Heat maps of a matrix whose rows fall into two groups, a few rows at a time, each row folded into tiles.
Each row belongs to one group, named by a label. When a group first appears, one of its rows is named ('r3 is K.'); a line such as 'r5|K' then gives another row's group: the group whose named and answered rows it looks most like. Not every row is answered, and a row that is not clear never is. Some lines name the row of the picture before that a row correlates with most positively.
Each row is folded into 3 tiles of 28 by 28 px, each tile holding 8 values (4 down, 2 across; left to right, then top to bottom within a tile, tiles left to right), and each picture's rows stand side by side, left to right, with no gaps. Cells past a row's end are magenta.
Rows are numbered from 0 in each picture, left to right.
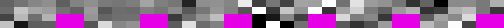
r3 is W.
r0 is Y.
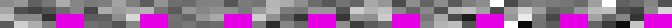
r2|Y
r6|Y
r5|W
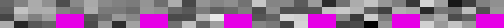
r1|W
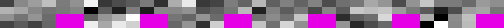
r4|Y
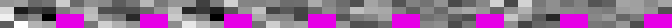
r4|Y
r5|W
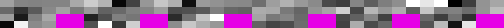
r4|W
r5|W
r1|W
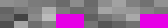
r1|Y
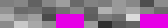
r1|Y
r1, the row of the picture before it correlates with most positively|1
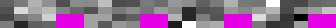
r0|Y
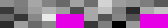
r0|Y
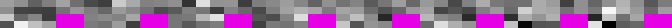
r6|Y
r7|Y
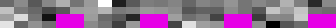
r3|Y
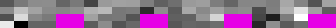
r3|Y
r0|Y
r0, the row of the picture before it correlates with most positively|3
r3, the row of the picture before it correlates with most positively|3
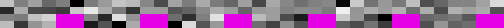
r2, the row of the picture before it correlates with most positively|3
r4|W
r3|W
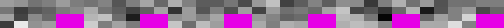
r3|W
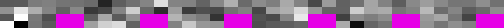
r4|Y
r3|Y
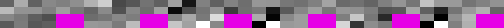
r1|W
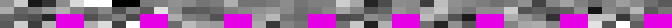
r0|W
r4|W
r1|W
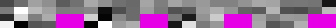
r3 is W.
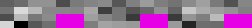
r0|Y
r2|Y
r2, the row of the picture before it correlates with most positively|0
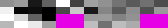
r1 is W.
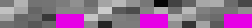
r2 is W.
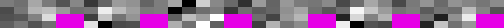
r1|Y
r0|Y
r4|Y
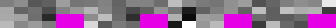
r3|W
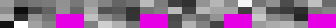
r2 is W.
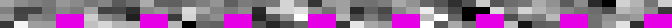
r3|Y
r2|Y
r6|Y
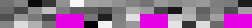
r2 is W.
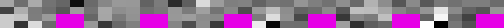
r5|Y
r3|Y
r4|Y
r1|Y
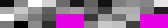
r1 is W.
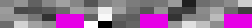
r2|W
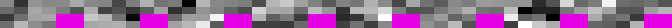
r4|Y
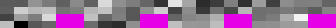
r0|Y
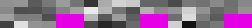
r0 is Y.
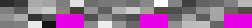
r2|W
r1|W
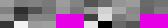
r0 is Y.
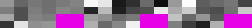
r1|W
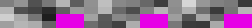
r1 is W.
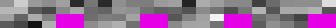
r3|W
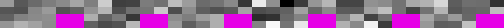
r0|W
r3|W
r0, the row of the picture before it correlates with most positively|1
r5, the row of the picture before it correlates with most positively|0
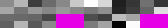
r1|W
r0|W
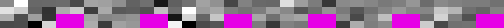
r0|W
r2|Y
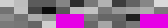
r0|W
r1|W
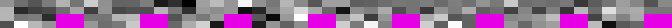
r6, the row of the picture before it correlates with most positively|0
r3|Y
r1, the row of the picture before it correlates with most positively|0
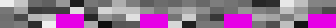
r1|Y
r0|W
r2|Y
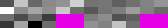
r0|W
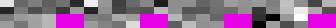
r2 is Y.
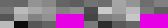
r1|Y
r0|Y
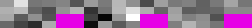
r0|W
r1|Y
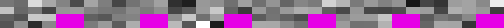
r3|W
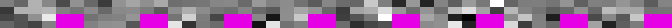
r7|Y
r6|Y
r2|Y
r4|Y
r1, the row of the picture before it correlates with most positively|5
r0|Y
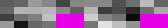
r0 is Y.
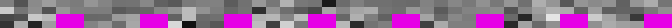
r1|W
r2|Y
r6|Y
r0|W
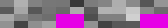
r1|Y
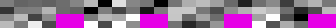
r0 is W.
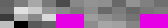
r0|Y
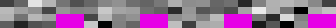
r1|Y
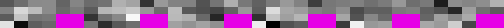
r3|Y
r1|Y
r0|Y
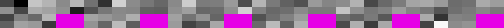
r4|W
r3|W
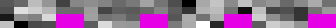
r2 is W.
